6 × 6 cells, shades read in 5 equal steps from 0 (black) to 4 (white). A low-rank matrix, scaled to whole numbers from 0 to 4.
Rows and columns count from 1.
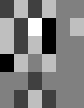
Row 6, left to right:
2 1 3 1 2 2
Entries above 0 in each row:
6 5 5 5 6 6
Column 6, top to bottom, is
2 3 2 2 2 2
